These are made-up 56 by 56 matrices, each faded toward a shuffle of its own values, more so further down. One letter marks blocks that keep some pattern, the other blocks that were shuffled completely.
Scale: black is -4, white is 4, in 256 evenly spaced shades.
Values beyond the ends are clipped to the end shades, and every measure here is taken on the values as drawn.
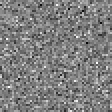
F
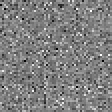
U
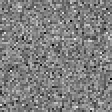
F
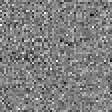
U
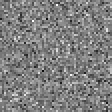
F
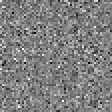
U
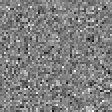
U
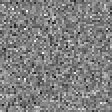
F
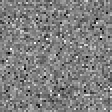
F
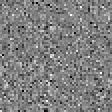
U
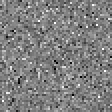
F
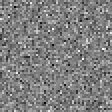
F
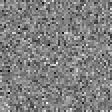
U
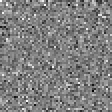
U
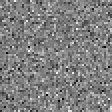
F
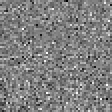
U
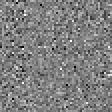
U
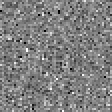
U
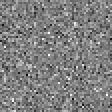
U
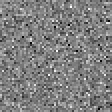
U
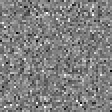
U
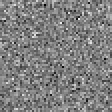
F
